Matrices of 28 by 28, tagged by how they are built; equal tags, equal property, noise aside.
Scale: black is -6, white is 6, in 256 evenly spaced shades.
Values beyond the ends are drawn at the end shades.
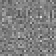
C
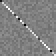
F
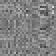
C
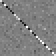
F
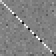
F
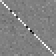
F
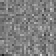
C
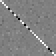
F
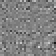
C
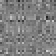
C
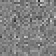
C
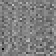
C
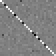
F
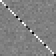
F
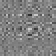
C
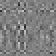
C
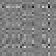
C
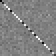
F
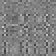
C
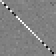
F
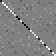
F
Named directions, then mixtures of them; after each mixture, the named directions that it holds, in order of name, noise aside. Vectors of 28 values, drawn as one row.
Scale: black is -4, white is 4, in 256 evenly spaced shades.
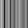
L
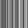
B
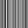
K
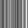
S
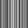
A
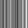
S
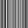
K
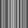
A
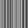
B, S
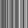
B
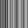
A, B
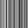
B, K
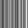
B, S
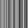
B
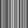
A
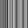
A, B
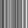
S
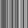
B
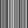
A, S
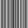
A, K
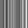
A, S
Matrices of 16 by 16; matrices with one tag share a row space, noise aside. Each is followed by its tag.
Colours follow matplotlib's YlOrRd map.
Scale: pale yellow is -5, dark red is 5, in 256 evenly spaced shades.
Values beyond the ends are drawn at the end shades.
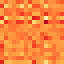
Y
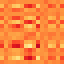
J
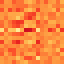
J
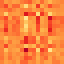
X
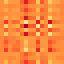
X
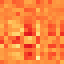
J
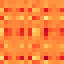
Y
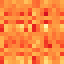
Y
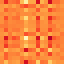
X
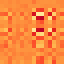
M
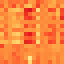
J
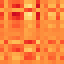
J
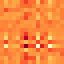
X
